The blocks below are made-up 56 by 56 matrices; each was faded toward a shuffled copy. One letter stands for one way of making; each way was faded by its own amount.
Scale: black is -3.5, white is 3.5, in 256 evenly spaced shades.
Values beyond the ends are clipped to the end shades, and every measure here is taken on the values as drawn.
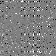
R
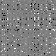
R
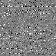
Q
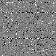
Q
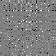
R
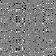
R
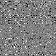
Q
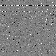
Q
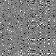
R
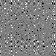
R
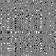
R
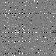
R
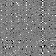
R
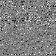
Q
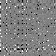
R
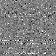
Q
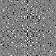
R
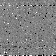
Q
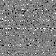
Q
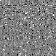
Q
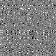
Q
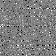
Q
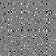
R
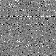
Q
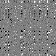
R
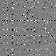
R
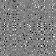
R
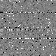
Q
